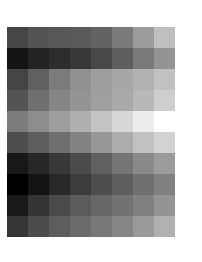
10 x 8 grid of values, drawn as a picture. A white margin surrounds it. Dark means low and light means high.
Streaks run across, left to right. Values rise toward the right. There are no lone odd cells. The bottom left is the ninth with the lowest average. The middle right is the ninth with the highest average.
